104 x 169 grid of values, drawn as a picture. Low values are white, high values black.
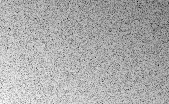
Stripes: none. Mirror symmetry: none. Ninth with the highest average: top right. Odd rows or columns: none. Ninth with the lowest average: bottom left. Average level on the scale: 30%. Slope: up to the top right. Grain: fine.
